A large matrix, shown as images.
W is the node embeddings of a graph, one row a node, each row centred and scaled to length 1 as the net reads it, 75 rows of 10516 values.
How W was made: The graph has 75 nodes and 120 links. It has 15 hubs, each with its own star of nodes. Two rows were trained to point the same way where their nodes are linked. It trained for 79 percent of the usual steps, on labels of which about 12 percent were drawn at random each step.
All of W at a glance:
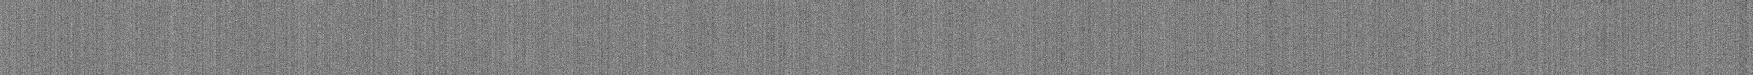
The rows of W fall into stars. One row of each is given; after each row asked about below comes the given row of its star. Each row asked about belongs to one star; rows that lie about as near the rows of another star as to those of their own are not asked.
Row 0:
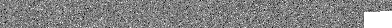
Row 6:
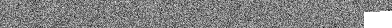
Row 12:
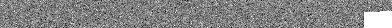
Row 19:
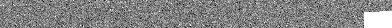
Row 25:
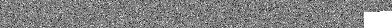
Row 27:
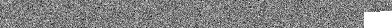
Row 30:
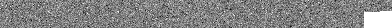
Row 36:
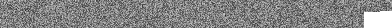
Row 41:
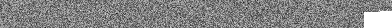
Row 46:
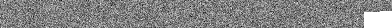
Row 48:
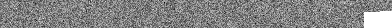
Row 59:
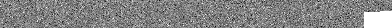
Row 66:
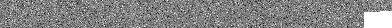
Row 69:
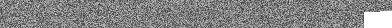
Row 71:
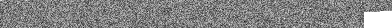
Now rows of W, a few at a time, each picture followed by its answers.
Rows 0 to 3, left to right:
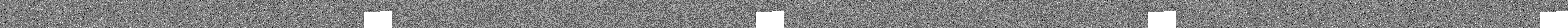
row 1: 0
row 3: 25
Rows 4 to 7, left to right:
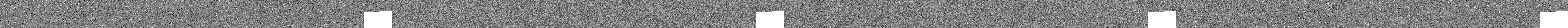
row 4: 69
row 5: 48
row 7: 25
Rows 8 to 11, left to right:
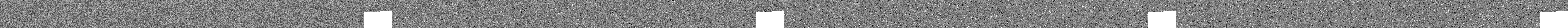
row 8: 71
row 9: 27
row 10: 30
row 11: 59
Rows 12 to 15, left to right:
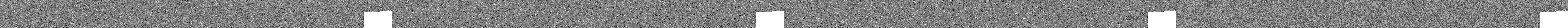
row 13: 59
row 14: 69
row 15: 41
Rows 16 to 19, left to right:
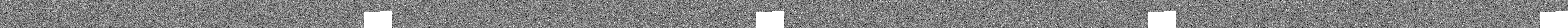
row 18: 66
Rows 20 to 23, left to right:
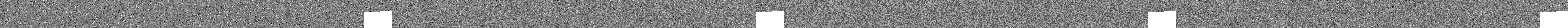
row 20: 0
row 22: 27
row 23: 19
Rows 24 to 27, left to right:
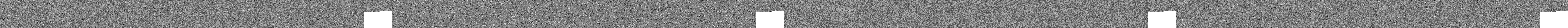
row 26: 46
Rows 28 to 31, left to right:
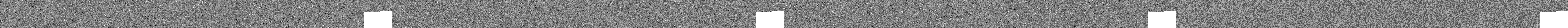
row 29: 30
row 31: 59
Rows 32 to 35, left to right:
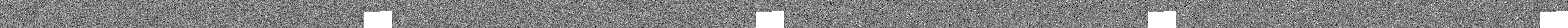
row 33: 0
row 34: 46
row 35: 66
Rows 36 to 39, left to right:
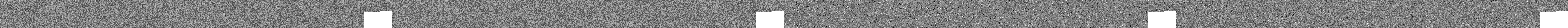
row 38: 6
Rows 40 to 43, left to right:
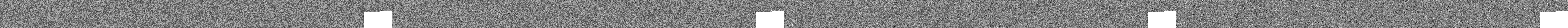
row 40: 12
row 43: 6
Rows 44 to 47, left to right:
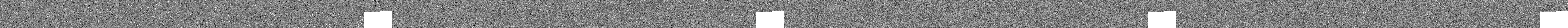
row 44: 36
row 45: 25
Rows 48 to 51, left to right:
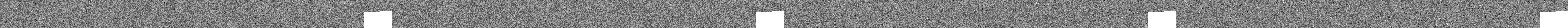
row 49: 36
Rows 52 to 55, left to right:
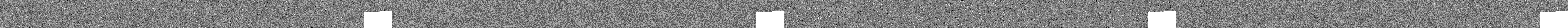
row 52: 19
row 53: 25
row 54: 46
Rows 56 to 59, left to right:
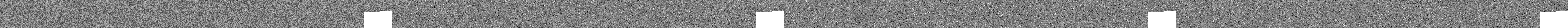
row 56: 19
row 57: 6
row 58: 27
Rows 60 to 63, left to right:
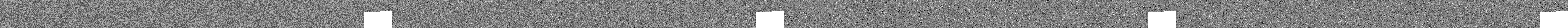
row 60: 6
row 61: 12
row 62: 30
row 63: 36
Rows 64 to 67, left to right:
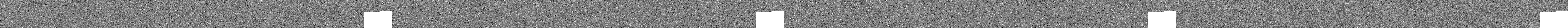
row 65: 66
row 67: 48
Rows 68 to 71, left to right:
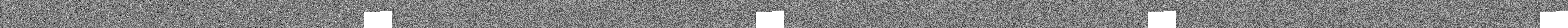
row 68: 59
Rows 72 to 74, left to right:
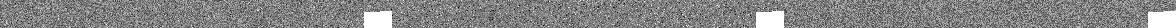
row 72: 66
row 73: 0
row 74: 30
